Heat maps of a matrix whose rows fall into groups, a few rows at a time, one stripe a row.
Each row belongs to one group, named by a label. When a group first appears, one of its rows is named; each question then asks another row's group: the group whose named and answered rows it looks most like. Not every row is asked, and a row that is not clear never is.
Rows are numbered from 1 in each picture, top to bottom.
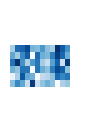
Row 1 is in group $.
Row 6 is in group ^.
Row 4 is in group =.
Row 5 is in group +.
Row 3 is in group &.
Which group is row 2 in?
=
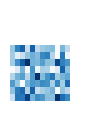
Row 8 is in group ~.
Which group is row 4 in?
+
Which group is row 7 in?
^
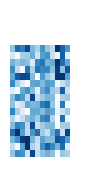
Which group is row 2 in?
+
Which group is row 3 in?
=
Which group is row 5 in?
$
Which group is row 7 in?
+
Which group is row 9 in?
+
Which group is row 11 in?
+
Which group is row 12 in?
^
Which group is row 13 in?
&
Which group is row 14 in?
$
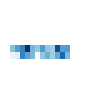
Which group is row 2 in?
+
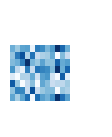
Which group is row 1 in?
=
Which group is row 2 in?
^
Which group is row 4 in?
=
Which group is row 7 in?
^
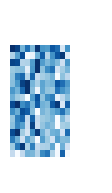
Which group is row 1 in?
&
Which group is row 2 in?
=
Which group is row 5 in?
^
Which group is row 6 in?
$
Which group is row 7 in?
$
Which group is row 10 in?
$
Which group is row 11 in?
^
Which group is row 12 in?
^
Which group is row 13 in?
&
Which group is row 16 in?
+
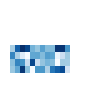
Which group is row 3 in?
^
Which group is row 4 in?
=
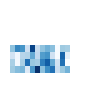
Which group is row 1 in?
^
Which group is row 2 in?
+
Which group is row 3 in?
+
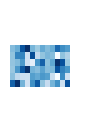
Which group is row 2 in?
^
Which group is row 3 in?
=
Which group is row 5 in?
+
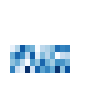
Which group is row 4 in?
=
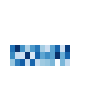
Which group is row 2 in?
=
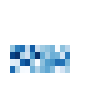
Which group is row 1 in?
^
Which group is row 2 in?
&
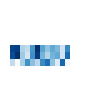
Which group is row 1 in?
&
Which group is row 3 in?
+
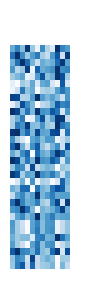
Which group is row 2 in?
&
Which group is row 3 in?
$
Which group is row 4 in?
=
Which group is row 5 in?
=
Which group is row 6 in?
+
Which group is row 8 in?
&
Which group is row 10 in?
&
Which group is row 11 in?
=
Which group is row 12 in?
~
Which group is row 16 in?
=
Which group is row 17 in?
&
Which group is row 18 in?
^
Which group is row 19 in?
&
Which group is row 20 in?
+
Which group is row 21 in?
=
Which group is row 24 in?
$
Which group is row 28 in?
=
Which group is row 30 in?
&
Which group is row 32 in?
^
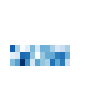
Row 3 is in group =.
